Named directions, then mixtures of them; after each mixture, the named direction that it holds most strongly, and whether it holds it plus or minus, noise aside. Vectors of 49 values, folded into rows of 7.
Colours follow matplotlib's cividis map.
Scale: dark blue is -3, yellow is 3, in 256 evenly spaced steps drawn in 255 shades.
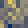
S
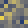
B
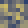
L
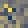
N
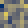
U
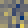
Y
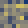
U, plus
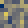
U, plus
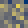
Y, minus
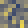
Y, plus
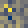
N, plus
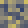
L, minus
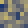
L, minus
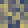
L, plus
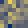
S, plus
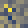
N, plus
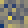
S, minus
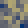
L, minus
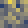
S, plus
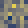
S, plus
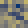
L, minus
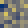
U, plus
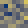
L, minus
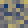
L, minus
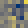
Y, plus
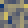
U, plus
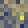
Y, minus
